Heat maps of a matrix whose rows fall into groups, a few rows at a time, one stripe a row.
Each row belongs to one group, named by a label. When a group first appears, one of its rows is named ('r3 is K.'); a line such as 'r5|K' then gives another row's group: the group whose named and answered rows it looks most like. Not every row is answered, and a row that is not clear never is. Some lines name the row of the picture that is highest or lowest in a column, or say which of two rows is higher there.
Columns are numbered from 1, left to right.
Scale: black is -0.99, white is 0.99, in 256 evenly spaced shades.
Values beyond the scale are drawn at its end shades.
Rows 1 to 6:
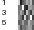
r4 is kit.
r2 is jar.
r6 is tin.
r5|jar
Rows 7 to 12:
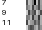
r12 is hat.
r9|tin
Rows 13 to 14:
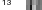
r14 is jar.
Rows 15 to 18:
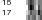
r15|hat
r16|hat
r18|tin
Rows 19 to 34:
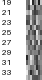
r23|jar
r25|tin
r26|jar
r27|kit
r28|tin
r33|hat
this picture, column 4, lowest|19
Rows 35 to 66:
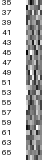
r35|hat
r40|hat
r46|kit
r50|kit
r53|tin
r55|hat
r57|jar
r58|kit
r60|jar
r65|hat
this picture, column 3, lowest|35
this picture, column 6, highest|60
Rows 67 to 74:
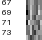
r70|jar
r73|jar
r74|hat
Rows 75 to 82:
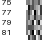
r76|tin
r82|tin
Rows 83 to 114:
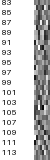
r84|tin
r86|hat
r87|kit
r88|tin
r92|jar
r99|kit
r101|kit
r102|hat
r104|jar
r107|hat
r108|jar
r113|tin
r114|kit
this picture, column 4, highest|87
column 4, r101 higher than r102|Yes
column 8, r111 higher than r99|Yes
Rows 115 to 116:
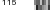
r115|kit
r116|tin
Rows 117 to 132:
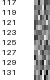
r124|jar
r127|jar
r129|tin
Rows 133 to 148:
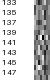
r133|hat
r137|hat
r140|kit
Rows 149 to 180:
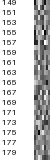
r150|jar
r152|jar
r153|tin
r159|jar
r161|hat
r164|jar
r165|hat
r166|hat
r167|kit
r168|jar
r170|hat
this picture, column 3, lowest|175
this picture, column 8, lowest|167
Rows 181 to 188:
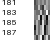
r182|jar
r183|kit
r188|kit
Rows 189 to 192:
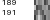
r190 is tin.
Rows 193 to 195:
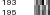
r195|kit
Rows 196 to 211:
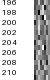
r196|jar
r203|kit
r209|jar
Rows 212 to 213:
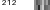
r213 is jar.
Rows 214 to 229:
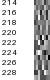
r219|kit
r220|kit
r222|jar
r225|kit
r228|jar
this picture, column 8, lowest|225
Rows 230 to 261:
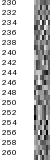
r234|kit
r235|jar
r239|jar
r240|tin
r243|tin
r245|jar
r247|hat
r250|hat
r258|jar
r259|hat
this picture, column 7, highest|234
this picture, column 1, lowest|253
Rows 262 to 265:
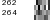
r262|tin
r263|kit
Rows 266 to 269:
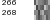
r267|tin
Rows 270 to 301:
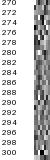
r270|hat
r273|jar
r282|hat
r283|tin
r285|hat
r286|kit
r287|hat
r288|jar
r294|jar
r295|kit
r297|jar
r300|jar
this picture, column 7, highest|275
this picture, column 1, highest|270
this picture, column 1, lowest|275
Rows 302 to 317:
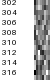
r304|jar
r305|tin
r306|hat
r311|hat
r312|jar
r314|tin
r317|tin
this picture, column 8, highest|308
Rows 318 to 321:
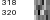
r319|hat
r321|hat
